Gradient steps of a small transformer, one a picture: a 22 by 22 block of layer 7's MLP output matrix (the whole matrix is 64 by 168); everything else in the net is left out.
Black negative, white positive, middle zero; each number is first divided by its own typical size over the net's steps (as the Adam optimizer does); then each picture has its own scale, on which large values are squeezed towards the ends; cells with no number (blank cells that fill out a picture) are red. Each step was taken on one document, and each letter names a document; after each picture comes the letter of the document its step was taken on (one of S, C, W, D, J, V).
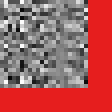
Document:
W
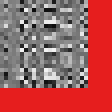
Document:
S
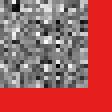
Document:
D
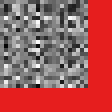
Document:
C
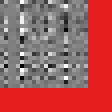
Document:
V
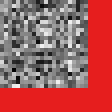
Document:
D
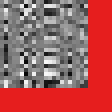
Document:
S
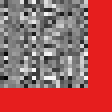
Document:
S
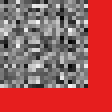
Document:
C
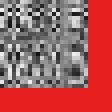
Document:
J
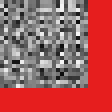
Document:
D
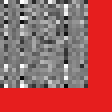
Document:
V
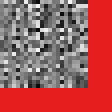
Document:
C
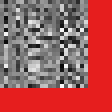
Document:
C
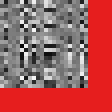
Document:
S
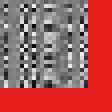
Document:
S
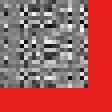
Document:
S
